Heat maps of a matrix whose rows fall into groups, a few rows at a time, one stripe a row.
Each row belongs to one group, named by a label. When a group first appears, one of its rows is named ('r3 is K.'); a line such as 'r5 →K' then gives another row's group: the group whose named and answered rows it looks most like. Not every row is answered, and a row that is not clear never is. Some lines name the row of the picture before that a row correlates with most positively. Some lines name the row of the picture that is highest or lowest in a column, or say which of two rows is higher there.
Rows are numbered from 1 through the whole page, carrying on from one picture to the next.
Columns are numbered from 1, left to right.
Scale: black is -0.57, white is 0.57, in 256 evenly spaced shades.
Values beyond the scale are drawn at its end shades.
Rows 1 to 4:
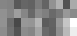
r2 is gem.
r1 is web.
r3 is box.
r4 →box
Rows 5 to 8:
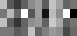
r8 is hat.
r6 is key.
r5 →web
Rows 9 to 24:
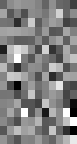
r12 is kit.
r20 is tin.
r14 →kit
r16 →web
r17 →kit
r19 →hat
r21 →key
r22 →box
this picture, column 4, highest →21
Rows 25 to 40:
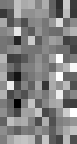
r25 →kit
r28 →gem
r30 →tin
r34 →key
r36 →hat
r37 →box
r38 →kit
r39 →box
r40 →kit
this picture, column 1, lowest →26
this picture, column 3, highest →28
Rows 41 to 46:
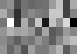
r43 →key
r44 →kit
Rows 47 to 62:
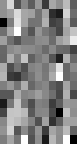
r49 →kit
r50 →gem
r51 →box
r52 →tin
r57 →kit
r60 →kit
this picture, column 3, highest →50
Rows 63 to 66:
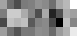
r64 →kit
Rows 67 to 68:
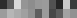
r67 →kit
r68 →kit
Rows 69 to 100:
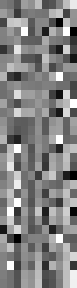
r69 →box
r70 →web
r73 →tin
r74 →kit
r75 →tin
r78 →tin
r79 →kit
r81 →kit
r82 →web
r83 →web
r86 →key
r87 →key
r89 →gem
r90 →key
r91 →gem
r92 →key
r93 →key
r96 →key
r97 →box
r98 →key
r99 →box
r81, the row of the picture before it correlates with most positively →67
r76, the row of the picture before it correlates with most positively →68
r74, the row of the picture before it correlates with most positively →67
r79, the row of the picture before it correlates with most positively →67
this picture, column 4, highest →72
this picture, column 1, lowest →94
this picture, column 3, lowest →95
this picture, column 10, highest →72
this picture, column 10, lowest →88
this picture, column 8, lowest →94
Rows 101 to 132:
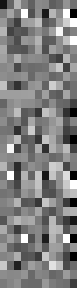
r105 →box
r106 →web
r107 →kit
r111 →kit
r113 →tin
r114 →hat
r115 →hat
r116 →tin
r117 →key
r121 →box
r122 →box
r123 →tin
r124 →box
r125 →tin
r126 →web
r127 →key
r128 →web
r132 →tin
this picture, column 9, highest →104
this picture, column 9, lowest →107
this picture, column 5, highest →115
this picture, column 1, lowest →101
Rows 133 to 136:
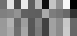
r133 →key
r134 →tin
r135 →key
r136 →key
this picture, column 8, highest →133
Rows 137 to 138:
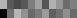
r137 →web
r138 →kit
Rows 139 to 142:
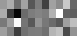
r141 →gem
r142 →web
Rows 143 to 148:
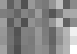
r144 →box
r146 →box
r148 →box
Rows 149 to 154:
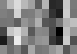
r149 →kit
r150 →kit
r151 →box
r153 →kit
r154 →hat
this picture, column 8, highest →154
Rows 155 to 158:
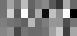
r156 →key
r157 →hat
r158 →web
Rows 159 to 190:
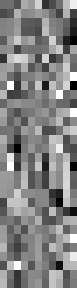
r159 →box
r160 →kit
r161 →tin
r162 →tin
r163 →tin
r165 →kit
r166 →key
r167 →box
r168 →key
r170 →tin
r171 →box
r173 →box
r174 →web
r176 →key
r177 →key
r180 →kit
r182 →tin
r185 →box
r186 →web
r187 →box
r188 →gem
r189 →web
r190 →web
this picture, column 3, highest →188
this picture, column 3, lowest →175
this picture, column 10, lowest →163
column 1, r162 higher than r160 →Yes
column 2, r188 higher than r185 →Yes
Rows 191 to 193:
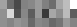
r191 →box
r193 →gem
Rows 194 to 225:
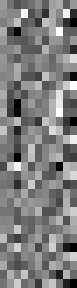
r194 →web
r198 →web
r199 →tin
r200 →box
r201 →gem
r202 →tin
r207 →tin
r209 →box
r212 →gem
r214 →hat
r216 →kit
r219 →gem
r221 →tin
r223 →web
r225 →tin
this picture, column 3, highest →212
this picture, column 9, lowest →212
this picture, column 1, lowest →212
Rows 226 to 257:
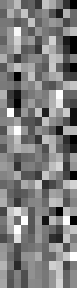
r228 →hat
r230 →tin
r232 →web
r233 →tin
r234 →hat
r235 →box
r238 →key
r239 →tin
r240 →gem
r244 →web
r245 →tin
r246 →box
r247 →web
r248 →web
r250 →key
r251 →gem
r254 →box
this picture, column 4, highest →250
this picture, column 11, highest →254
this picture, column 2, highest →238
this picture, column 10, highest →250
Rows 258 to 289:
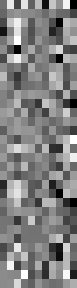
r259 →tin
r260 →gem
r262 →gem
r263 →hat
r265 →hat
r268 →kit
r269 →tin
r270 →key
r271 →gem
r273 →box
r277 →web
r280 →tin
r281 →tin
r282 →hat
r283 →tin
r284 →web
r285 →kit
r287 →key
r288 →key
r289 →gem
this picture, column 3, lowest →263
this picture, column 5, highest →282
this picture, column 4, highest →288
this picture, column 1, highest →266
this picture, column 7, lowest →258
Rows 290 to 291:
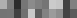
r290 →web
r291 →hat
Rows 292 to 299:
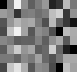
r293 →web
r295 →gem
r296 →web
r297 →tin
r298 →box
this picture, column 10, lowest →297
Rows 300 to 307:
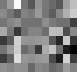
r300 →gem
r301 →box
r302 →tin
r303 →web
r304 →kit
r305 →tin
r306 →kit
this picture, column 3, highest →300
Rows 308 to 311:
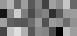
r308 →key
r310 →web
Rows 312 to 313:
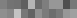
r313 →gem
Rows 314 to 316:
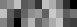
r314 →tin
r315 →web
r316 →hat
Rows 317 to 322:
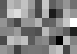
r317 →kit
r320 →tin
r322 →web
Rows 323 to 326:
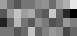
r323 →box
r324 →tin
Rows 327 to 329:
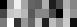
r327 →kit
